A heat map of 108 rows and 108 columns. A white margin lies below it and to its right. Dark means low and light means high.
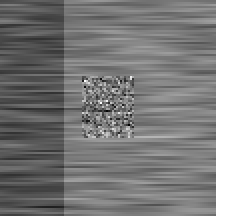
Roughest part: centre. Seam: vertical, 30% of the way across, the right part higher. Odd patch: rougher, in the centre. Grain: streaks across.
